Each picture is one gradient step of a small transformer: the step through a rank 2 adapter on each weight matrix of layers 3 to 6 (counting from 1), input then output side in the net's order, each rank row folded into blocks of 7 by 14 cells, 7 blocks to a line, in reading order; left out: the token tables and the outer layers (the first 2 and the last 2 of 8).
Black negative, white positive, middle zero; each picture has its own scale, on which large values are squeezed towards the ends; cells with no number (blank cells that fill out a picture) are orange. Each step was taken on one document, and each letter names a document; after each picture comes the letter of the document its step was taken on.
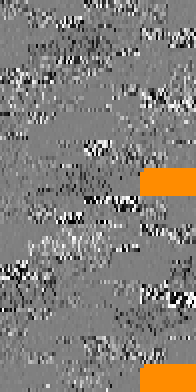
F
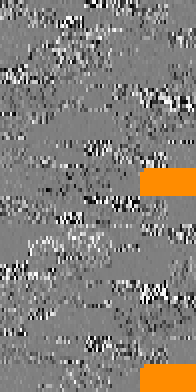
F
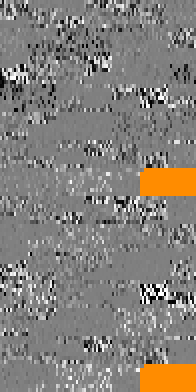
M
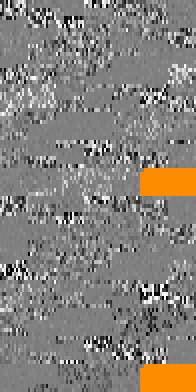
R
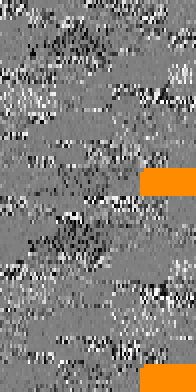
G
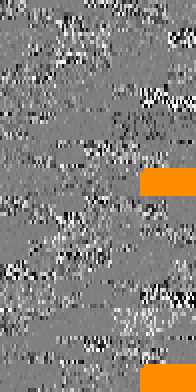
G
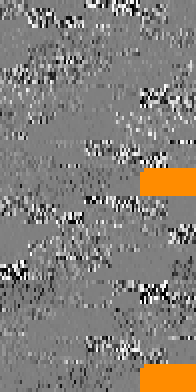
F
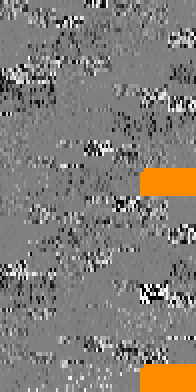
M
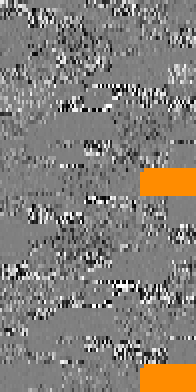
R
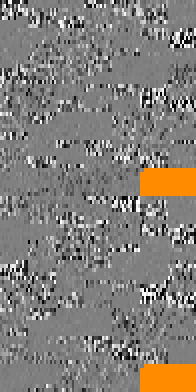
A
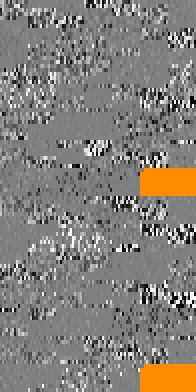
F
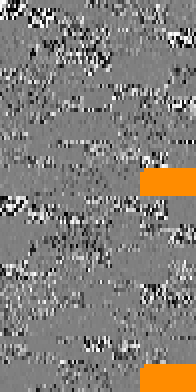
G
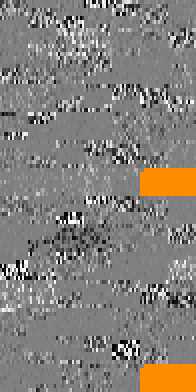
R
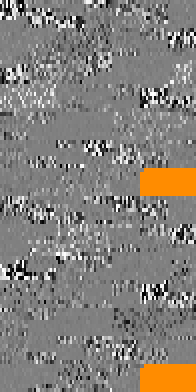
A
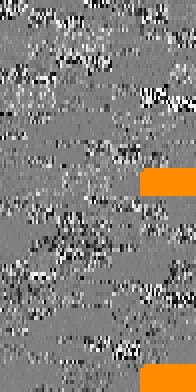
R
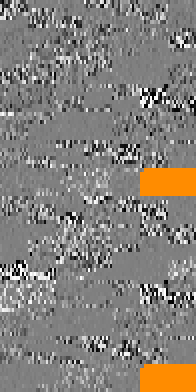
A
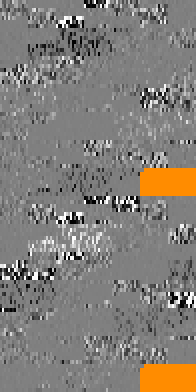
F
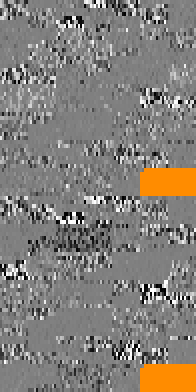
R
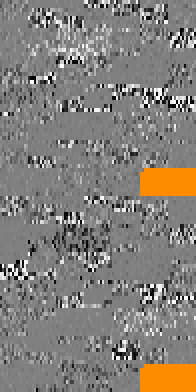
G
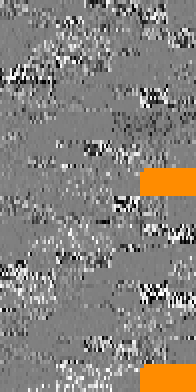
M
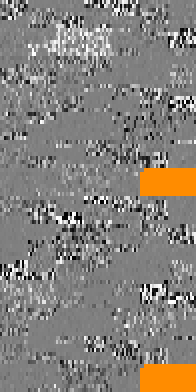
G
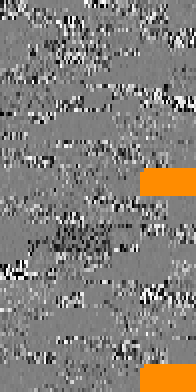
G
